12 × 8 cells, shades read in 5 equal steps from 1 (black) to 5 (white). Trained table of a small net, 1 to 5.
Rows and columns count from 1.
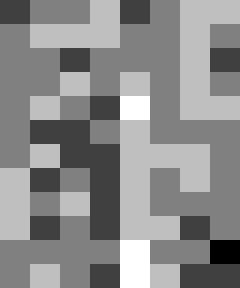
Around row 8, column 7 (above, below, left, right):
4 3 3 3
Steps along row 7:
up down same up same same down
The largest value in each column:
4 4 4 4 5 4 4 4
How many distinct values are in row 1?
3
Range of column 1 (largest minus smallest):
2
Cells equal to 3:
44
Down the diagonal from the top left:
2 4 2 3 5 3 4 3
